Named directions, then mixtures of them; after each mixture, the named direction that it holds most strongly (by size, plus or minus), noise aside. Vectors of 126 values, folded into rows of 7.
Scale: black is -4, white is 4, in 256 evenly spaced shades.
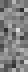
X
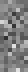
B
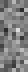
X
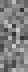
X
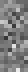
B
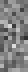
B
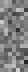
X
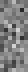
X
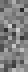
X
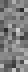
X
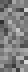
X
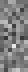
B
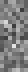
B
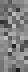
B
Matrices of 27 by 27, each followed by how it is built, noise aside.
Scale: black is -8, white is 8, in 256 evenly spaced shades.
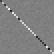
diagonal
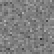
noise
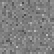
noise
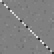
diagonal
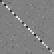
diagonal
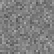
noise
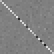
diagonal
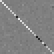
diagonal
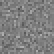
noise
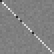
diagonal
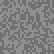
noise
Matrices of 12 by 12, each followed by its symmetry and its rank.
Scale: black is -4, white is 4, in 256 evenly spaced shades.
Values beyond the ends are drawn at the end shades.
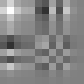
symmetric, rank one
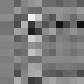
neither, rank two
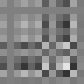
symmetric, rank one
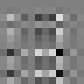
neither, rank one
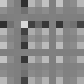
symmetric, rank one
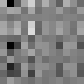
neither, rank two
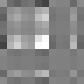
symmetric, rank one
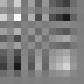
symmetric, rank one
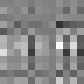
neither, rank two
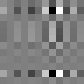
neither, rank one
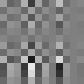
neither, rank one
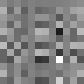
neither, rank two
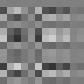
neither, rank one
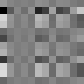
neither, rank one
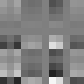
neither, rank one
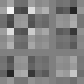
symmetric, rank one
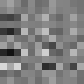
neither, rank two
